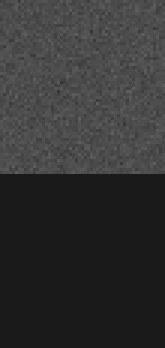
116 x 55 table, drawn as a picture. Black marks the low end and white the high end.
The table splits into 2 rows of 1 panel. Panel 1,1: low, fine-grained, faint in contrast. Panel 2,1: very low, flat.
